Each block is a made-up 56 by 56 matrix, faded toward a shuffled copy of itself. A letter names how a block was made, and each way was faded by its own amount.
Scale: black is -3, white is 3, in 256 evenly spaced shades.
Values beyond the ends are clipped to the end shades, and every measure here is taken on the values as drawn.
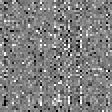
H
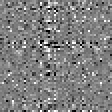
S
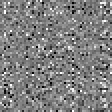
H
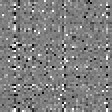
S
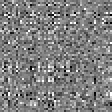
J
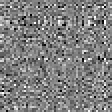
J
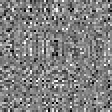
J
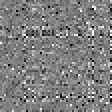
S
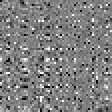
S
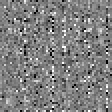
H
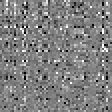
S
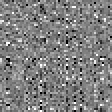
H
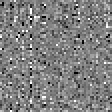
H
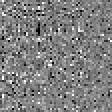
H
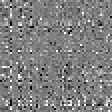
S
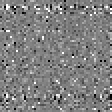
S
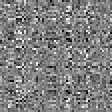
J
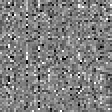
H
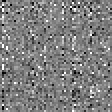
H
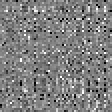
S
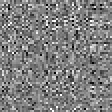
J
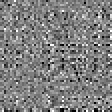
J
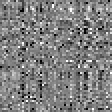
J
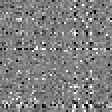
S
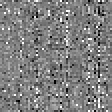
H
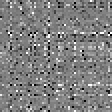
S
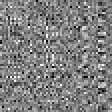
J
